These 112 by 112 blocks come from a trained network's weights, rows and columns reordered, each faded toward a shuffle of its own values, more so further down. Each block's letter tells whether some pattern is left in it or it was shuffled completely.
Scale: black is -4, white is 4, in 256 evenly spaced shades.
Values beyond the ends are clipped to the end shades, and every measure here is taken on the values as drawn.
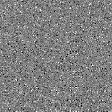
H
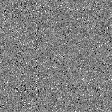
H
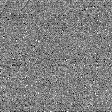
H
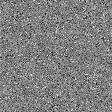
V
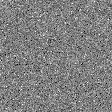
V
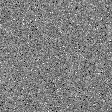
V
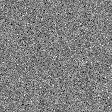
V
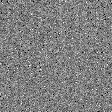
H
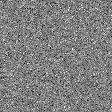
V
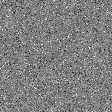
V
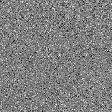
H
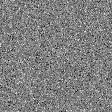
V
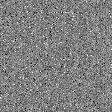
H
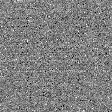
H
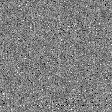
H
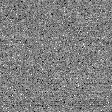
H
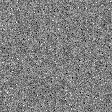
H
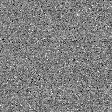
H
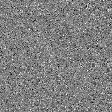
H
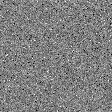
V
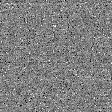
H
